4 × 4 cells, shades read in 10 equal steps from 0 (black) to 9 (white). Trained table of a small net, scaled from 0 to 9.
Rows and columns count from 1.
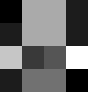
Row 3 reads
7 2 3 9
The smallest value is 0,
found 2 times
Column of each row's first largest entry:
2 2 4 2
